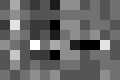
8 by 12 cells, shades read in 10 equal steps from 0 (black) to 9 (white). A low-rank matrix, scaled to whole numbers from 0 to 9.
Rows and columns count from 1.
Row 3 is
2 8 3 2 2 0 5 5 3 4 4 3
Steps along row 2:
up down down same same up same same same down up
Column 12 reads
4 4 3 4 3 3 4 4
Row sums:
42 45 41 43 48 41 43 46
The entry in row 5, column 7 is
5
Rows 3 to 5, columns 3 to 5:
3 2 2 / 4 2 3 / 3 9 4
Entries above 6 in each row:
0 0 1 0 2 1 0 0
